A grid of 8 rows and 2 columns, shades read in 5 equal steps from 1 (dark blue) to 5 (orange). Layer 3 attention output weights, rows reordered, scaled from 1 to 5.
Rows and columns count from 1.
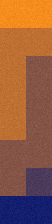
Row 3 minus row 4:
0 0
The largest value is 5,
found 2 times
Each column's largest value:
5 5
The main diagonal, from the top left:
5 4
